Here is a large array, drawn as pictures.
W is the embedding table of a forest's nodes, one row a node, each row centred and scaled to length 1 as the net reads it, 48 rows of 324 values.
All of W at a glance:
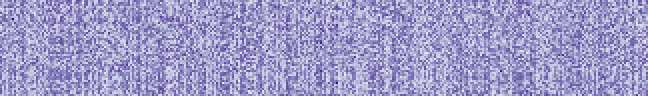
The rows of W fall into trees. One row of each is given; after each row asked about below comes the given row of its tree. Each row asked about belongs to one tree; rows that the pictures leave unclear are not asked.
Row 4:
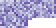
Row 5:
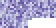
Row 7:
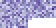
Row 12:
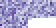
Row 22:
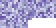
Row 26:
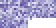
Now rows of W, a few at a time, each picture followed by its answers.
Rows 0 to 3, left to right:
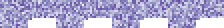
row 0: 5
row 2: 5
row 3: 7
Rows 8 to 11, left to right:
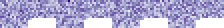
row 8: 22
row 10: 22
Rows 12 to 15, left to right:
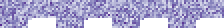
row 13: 7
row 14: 4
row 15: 22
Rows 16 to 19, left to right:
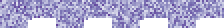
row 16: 5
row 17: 7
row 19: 22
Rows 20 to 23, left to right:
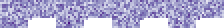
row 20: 26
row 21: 26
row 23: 5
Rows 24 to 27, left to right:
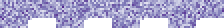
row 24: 22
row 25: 22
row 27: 4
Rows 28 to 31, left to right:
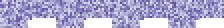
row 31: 22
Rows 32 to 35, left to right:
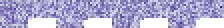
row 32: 12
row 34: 5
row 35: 26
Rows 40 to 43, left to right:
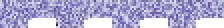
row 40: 22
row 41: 12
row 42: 5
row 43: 5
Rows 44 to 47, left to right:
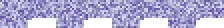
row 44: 22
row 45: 5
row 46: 5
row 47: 4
